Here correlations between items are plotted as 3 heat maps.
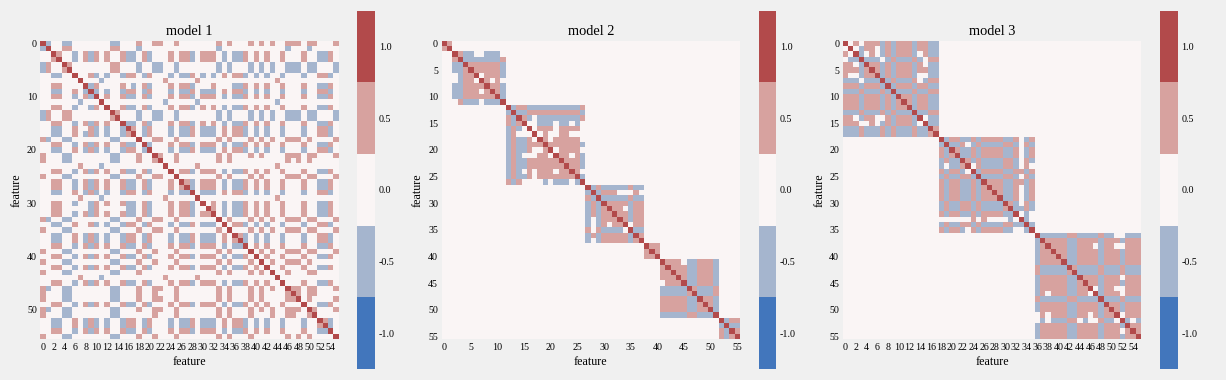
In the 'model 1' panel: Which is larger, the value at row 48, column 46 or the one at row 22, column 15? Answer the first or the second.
the first
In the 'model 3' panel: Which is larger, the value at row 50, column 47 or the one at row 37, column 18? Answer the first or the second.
the first
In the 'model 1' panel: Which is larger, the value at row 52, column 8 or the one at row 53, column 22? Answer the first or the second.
the second
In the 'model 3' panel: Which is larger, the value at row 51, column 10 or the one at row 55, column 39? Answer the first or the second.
the second
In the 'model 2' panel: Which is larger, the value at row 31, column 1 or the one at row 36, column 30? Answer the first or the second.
the second
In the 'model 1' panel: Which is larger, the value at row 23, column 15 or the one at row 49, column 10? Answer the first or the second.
the second
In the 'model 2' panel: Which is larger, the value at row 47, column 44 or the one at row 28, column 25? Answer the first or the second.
the second
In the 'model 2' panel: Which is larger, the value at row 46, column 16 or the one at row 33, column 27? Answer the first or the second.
the first
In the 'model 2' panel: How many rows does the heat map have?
56
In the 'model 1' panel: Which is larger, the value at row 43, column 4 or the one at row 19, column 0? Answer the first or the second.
the second
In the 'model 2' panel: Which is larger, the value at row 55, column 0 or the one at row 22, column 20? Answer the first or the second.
the second
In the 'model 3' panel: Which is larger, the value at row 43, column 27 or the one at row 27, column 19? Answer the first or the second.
the first
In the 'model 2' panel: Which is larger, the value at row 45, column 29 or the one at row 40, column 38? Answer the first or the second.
the second
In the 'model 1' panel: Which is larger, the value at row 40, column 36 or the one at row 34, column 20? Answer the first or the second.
the second
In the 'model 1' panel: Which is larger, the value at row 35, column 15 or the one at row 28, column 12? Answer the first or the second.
the first
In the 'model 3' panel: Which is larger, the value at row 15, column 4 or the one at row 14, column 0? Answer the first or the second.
the second
